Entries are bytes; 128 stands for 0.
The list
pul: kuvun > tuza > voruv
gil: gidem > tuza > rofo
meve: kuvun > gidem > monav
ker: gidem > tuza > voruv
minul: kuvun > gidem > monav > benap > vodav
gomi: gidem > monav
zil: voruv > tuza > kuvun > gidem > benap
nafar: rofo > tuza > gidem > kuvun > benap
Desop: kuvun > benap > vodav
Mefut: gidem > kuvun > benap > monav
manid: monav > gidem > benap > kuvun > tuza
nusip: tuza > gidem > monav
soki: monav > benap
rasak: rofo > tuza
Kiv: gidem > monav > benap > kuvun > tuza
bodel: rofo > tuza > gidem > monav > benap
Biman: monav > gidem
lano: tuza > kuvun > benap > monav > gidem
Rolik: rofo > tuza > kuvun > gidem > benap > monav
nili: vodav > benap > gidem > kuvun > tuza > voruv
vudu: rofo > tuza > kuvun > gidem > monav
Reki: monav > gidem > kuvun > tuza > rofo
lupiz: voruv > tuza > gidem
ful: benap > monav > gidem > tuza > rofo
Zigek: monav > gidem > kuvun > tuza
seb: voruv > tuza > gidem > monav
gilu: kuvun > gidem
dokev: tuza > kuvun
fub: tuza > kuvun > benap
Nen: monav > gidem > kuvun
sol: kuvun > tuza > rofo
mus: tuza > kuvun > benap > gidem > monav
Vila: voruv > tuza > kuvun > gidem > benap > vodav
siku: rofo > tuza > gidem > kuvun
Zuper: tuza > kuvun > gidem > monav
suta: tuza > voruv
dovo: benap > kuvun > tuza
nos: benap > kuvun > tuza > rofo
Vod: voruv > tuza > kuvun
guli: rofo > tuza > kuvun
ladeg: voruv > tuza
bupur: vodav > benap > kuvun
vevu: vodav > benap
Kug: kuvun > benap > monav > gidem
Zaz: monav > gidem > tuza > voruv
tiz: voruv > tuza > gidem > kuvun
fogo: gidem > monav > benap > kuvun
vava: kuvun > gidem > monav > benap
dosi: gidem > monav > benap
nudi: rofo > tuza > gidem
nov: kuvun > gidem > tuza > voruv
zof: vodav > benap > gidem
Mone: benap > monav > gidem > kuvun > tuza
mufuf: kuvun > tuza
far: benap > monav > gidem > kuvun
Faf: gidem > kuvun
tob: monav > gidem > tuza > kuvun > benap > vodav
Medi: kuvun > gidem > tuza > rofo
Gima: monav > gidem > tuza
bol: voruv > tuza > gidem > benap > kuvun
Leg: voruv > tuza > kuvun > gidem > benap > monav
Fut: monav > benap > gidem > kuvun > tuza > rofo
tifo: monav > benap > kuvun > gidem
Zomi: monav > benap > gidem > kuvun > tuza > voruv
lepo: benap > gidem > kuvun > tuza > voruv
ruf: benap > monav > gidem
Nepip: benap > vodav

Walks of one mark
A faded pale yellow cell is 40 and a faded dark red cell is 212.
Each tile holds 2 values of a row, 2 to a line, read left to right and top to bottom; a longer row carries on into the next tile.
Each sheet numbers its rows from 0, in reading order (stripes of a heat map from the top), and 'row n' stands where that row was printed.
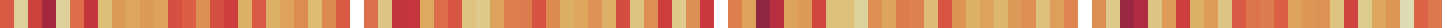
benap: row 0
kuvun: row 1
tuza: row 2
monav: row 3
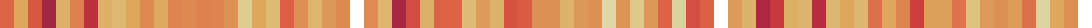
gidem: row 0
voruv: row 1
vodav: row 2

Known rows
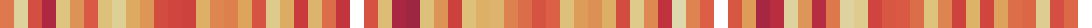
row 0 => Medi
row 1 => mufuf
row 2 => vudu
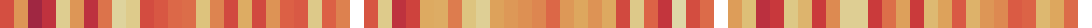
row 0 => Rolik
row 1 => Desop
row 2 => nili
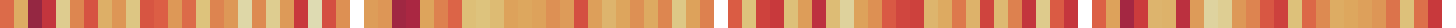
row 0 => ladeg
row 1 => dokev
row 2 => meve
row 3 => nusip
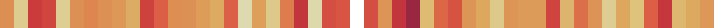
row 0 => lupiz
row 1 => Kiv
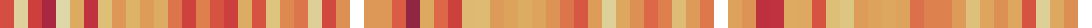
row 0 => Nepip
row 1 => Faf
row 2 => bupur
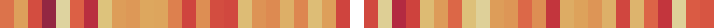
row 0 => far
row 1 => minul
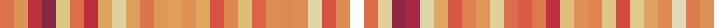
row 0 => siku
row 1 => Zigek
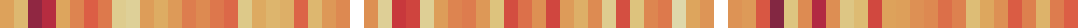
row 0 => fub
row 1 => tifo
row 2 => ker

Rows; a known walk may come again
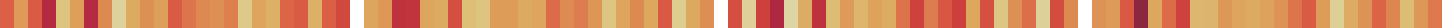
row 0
gomi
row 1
bupur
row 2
Nepip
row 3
Faf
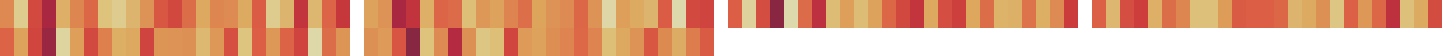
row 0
sol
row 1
Vod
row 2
ful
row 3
Kug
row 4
nudi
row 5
ker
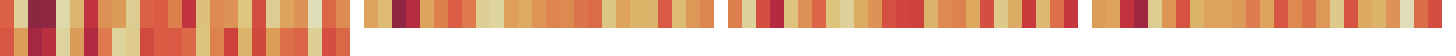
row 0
Gima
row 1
fub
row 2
Medi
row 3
Nen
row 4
vudu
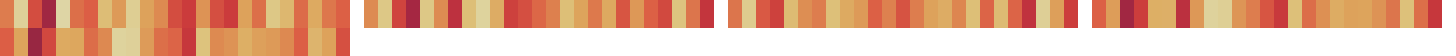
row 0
nos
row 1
nov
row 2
gilu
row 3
nusip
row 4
mus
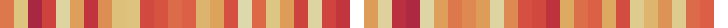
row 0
seb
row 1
Reki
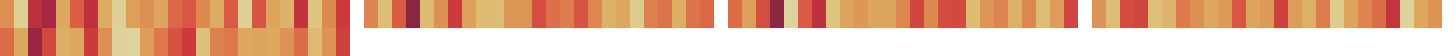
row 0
vava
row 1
gil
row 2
far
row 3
zof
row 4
Zuper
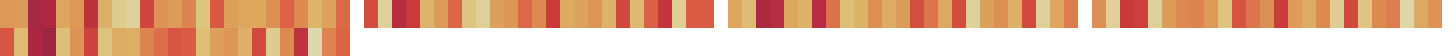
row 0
suta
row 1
minul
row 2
vevu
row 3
tifo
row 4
mufuf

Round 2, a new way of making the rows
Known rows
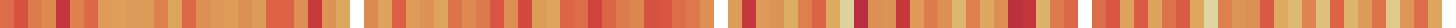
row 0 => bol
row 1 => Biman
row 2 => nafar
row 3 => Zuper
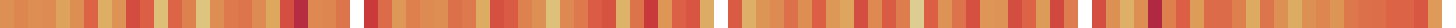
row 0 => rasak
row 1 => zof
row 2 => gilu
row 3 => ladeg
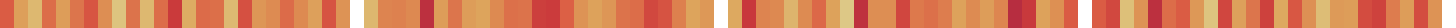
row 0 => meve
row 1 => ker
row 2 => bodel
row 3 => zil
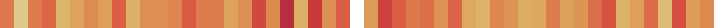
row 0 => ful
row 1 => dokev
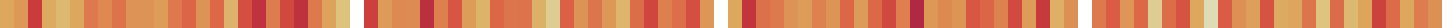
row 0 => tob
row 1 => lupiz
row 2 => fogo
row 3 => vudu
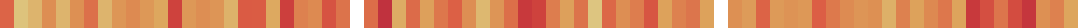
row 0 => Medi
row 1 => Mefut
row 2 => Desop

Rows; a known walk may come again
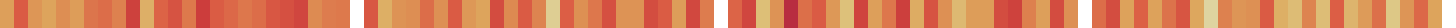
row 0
soki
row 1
gilu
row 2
zil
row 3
Zuper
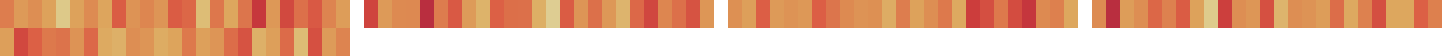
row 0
Fut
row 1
lupiz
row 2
Desop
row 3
fub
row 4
dokev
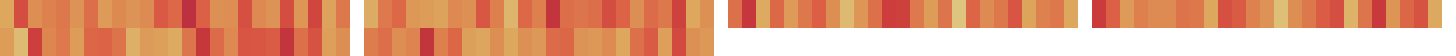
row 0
Faf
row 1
Nen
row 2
Mefut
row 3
zof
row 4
Nepip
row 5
tiz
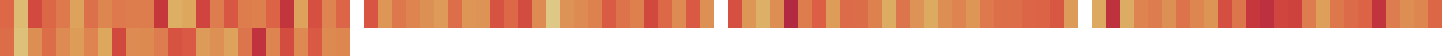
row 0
ruf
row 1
Kug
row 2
ladeg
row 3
dosi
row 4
Mone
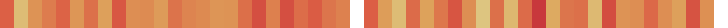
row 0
dovo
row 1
meve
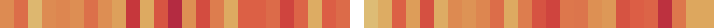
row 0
vava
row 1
Zaz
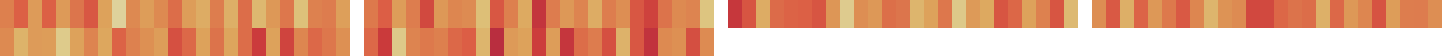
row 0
nusip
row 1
nili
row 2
Leg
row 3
gomi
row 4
Reki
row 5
vevu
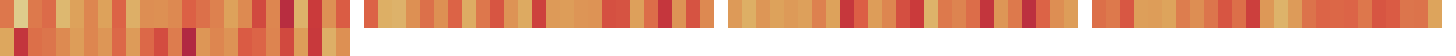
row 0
ful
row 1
mufuf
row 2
Gima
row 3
tifo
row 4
fogo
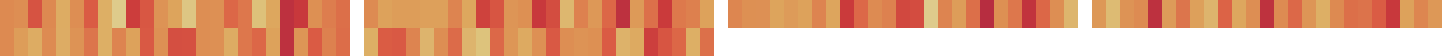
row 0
nudi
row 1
Zigek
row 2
manid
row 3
nov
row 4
gil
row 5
siku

